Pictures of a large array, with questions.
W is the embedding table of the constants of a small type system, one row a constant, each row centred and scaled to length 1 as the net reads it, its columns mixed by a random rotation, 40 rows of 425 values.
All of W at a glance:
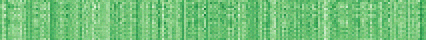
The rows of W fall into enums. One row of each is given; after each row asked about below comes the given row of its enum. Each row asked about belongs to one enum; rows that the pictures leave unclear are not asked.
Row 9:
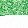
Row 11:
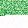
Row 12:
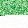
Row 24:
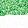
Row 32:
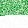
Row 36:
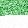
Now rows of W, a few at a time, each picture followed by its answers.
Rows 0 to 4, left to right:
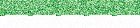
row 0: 11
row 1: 24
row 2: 32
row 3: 12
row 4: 9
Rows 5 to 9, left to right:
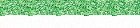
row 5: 36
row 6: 36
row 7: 36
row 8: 9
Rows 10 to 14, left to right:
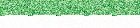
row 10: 36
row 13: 24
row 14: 9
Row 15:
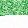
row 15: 9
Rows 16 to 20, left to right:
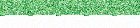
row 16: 9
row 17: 24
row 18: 12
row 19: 32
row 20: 36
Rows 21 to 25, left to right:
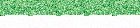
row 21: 12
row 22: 36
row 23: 24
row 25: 12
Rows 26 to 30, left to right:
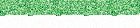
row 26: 24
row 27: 32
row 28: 11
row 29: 9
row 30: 24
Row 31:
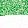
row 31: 32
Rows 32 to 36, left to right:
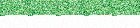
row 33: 11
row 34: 9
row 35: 24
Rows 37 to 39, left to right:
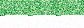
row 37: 11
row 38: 9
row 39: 32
